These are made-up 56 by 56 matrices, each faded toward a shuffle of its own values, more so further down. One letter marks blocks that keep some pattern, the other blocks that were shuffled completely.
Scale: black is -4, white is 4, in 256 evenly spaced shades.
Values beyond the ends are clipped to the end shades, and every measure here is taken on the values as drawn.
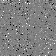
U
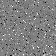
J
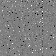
U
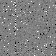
U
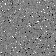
J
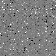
U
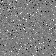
J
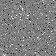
J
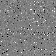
U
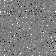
U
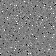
J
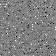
J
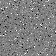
J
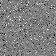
J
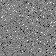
J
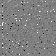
U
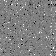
U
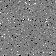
J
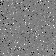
J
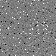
U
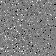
U
